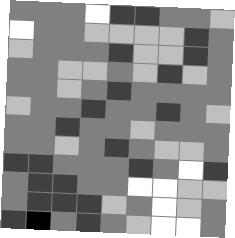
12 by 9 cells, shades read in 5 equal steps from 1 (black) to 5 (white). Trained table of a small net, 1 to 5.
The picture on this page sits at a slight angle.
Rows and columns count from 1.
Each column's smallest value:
2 1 2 2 2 2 2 2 2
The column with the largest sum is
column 7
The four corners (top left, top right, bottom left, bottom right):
3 4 2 3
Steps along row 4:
same up same down up down up down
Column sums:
38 31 36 37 34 41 43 42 38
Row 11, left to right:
3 2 2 2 4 3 5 4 3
